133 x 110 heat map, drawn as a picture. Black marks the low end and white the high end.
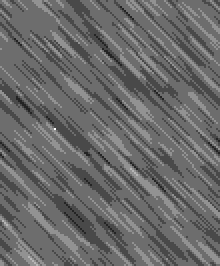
A single lone cell is far higher than the cells round it. On average the colour sits 40% of the way up the scale. The grain runs diagonally down to the right. No overall slope runs across the table. Neither half mirrors the other. No row or column stands out.
